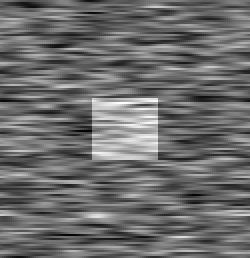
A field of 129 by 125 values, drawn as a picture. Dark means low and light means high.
The centre is the ninth with the highest average. On average the colour sits 40% of the way up the scale. In the centre lies a patch that is higher than the rest. There is no overall slope. The grain runs across in streaks.
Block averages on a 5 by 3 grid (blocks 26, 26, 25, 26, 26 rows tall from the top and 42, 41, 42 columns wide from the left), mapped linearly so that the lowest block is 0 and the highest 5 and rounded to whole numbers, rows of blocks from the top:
001
010
150
010
001
